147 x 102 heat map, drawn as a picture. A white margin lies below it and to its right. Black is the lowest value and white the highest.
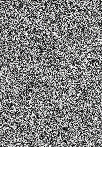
Fine speckle covers the field. No overall slope runs across the table. On average the colour sits 50% of the way up the scale. The values spread evenly over their range. Neither half mirrors the other. There are no regular stripes.
